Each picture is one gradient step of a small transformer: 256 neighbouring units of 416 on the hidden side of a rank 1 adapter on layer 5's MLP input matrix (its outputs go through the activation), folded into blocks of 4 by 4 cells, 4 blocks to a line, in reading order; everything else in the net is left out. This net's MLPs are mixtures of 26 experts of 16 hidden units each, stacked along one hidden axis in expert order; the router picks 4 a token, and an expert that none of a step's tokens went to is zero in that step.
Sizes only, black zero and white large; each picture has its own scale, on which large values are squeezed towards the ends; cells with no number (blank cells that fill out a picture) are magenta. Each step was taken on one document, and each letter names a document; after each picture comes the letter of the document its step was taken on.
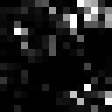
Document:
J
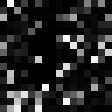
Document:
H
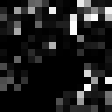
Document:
J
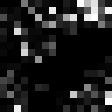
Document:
J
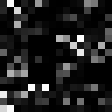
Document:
H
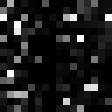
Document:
H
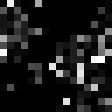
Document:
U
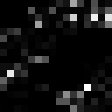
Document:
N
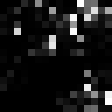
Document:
J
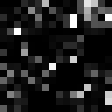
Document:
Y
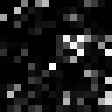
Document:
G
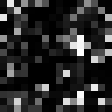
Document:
H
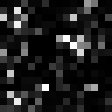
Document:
H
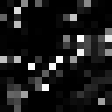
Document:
G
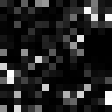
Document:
Y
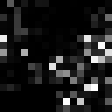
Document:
U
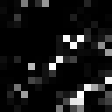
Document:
G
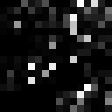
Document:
J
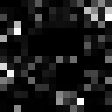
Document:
N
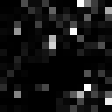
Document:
J
